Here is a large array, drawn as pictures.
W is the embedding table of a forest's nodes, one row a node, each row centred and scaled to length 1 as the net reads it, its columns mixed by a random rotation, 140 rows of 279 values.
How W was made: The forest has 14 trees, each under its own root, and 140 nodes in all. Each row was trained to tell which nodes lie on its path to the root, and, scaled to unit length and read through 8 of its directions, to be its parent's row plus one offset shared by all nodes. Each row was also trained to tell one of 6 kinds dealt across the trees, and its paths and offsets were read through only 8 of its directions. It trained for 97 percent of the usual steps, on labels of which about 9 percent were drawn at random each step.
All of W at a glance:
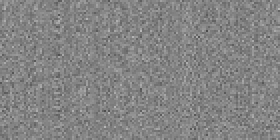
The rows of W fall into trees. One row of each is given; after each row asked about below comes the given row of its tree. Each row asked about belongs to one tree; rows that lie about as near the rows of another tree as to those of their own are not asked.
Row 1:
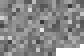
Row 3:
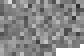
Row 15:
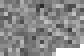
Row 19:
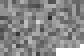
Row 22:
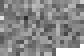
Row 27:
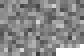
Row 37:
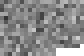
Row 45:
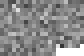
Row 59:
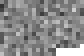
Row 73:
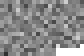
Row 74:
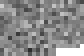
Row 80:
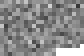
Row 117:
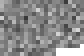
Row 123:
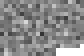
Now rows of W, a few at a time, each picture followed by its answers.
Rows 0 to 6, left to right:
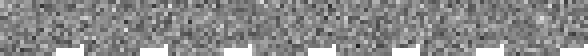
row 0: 74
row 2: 15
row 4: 45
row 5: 15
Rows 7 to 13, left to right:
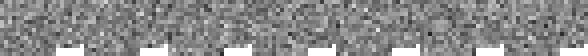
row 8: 27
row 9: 59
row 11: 1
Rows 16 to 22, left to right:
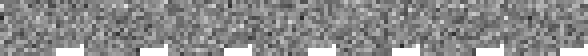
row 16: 15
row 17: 22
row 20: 27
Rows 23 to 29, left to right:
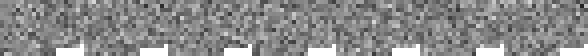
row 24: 3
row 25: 1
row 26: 15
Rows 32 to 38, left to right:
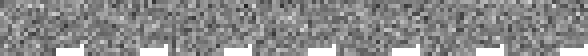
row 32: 22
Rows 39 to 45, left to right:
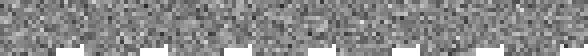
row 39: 59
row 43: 123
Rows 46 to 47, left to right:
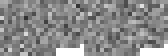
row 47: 1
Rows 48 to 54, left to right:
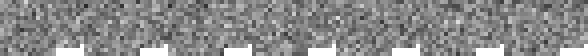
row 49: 59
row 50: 59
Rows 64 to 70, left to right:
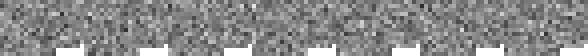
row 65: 80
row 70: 123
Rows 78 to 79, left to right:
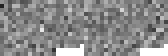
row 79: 117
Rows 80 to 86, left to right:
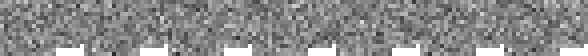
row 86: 37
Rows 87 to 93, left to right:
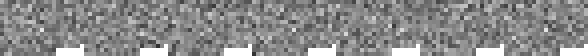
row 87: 1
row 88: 1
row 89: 15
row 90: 1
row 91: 15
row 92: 22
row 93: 22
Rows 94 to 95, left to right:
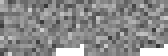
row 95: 1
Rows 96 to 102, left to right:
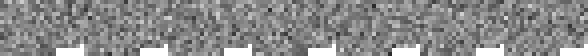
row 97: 59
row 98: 22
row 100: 59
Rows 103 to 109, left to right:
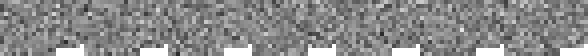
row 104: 59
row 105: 80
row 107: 22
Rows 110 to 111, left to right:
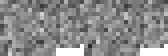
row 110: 15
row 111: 15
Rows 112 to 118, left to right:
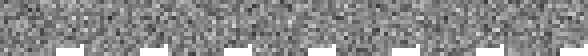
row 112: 37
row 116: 74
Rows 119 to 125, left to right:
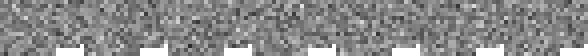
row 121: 45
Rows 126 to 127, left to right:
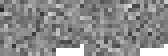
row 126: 22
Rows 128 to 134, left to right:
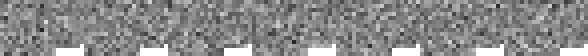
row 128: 80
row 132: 22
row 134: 1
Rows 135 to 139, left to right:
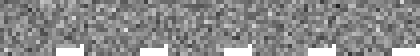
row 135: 37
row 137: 80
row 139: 59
